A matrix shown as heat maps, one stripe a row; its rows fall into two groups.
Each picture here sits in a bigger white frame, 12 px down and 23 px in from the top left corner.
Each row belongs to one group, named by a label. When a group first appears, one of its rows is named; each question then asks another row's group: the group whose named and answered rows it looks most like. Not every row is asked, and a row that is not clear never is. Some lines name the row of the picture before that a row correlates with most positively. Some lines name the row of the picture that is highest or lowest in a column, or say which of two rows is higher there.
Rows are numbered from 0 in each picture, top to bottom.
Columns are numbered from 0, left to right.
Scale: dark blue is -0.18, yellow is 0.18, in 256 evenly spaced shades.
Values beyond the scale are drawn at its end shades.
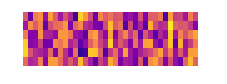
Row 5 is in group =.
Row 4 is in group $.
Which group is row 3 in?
$
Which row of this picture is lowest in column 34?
1
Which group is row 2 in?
$
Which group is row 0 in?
=
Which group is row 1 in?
=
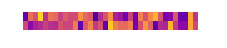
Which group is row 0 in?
=
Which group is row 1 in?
$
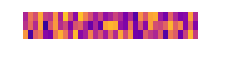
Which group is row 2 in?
$
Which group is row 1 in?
=
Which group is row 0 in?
=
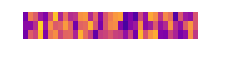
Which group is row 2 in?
=
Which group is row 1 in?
=
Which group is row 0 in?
=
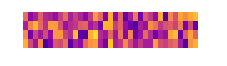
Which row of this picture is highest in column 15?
0
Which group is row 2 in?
$
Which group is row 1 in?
=
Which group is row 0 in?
$
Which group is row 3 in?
$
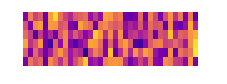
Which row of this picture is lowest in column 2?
2
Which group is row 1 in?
=
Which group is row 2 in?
$
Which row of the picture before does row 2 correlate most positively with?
0
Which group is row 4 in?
$
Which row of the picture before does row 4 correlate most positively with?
0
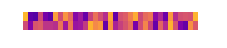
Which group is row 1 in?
$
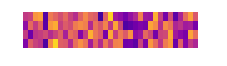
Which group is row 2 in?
$
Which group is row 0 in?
=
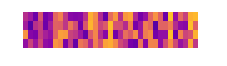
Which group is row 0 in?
$
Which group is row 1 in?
$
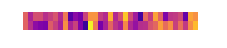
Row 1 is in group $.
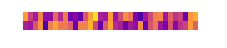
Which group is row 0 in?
$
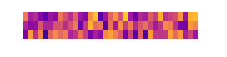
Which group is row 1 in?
$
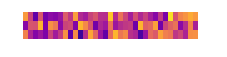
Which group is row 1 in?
=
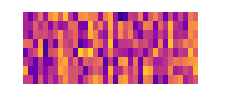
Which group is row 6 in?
$
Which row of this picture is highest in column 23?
0
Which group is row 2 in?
$
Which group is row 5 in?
$
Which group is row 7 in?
$
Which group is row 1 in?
$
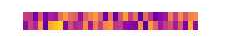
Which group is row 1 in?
=
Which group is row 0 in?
$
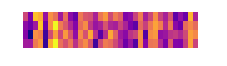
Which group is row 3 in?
=
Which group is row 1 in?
=
